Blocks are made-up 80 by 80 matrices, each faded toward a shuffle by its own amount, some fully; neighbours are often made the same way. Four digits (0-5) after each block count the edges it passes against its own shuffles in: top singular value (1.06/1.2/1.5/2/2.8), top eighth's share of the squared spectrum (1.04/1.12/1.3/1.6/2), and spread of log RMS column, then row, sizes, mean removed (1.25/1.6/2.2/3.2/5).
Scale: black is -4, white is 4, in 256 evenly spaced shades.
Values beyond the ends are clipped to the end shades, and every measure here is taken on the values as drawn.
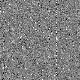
2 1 2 0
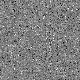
0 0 1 0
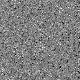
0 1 1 0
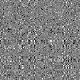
4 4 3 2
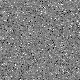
2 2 0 0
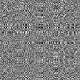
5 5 3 3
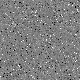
0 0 0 0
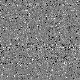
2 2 1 2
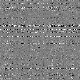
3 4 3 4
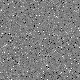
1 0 0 0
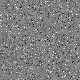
2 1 0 0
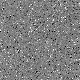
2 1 0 0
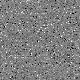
3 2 0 1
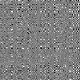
5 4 3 3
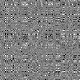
5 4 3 3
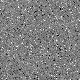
2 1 0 0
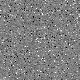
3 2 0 1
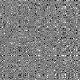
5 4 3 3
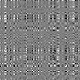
5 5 4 4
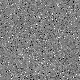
1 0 0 0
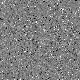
2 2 0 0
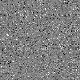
3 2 1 1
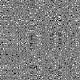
4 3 2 2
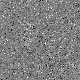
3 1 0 0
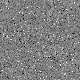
2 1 0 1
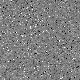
2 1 0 0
